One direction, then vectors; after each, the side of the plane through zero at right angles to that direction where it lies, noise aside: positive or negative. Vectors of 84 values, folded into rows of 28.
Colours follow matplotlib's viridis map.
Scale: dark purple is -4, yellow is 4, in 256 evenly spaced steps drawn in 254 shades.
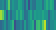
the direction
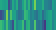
negative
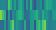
positive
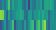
positive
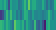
negative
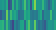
negative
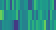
positive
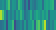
positive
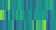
positive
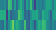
positive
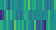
negative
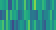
negative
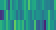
negative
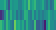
negative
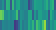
positive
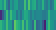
negative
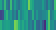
negative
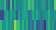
negative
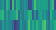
positive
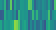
negative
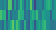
positive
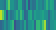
positive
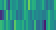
negative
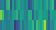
positive
